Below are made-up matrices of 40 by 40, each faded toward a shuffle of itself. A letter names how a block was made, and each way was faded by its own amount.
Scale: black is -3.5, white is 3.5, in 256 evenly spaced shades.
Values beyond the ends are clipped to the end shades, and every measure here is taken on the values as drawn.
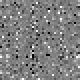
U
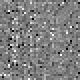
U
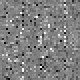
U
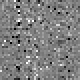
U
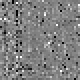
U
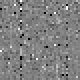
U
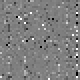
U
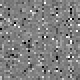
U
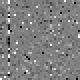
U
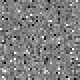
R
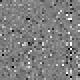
U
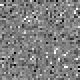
R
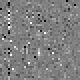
U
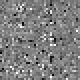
R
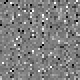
U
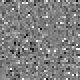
R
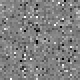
R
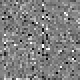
R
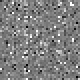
U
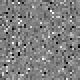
U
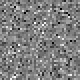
U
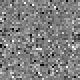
R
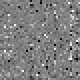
U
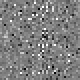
U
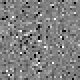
U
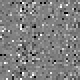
U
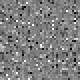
U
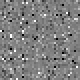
U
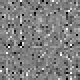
U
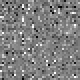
U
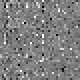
U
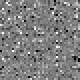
U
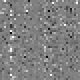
U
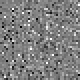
U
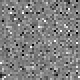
U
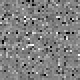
R
